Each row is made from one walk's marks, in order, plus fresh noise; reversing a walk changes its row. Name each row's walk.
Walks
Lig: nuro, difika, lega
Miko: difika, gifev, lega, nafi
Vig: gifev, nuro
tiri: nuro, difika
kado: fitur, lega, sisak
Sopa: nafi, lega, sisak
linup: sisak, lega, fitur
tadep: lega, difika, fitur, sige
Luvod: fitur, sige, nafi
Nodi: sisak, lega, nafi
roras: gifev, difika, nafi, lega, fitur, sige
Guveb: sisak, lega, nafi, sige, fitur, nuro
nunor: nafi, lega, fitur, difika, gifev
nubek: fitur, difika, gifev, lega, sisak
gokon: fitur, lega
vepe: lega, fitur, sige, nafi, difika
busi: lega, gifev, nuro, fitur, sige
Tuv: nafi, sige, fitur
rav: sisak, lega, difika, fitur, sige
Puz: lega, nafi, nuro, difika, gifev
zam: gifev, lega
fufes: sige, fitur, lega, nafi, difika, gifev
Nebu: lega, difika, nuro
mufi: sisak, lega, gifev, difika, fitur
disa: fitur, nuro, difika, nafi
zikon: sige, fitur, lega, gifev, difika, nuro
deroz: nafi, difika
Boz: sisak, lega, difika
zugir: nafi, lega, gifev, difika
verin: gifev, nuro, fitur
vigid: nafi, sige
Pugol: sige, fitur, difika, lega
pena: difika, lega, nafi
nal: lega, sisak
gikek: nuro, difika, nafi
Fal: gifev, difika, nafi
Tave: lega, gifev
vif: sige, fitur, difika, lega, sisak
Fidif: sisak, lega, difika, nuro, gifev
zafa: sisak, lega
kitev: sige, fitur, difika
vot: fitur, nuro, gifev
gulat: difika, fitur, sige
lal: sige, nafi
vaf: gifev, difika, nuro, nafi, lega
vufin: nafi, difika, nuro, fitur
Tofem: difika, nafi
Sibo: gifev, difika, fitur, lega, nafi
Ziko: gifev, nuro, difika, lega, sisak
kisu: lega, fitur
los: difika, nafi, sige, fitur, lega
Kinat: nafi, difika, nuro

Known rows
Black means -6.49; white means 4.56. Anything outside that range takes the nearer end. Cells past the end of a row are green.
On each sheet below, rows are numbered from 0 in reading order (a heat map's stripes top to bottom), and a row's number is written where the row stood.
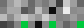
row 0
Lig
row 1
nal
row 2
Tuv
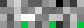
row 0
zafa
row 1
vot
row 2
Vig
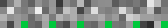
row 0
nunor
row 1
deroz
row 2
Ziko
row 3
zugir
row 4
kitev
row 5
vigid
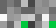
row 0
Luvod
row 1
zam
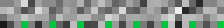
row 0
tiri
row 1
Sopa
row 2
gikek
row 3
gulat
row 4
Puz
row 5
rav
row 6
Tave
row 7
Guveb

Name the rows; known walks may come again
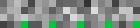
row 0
Lig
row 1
roras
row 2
kitev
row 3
verin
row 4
vif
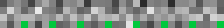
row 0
fufes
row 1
nunor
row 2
vaf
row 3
zikon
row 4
Fal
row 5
Kinat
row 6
Guveb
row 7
Pugol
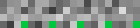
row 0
gikek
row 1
tadep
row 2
Miko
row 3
Sibo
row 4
zugir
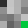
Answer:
linup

